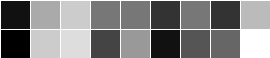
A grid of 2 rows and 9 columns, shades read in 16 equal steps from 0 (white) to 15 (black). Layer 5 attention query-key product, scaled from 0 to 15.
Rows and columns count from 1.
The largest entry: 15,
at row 2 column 1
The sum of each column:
29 8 5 19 14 26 18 21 4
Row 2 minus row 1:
1 -2 -1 3 -2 2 2 -3 -4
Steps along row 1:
down down up same up down up down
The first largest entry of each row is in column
1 1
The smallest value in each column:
14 3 2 8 6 12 8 9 0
